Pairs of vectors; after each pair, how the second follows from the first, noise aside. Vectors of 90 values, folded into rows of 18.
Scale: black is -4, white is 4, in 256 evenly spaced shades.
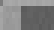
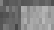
negated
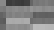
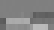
partly zeroed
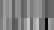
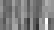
negated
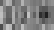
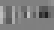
partly zeroed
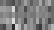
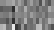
negated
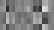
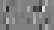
partly zeroed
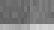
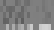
partly zeroed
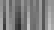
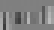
partly zeroed
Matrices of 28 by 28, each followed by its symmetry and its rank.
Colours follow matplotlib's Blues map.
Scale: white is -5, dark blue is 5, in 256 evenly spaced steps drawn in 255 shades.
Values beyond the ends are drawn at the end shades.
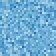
antisymmetric, full rank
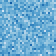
antisymmetric, full rank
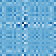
symmetric, rank two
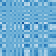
symmetric, rank two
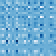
antisymmetric, rank two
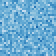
neither, full rank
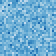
neither, full rank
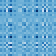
symmetric, rank two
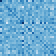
symmetric, rank five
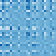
antisymmetric, rank two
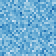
antisymmetric, full rank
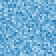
antisymmetric, full rank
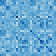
symmetric, rank five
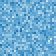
neither, full rank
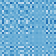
antisymmetric, rank two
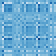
symmetric, rank two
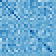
symmetric, rank five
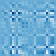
symmetric, rank two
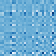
antisymmetric, rank two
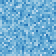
neither, full rank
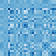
symmetric, rank two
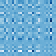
antisymmetric, rank two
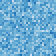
neither, full rank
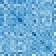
symmetric, rank five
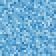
antisymmetric, full rank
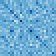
symmetric, rank five
